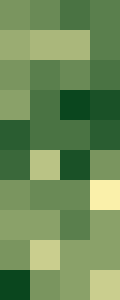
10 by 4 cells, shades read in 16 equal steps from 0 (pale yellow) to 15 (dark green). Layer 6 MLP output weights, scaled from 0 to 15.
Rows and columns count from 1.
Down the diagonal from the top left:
8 5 9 14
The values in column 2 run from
3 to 11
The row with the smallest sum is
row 9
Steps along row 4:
up up down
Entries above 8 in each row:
3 1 3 3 4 2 2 1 0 1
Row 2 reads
6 5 5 10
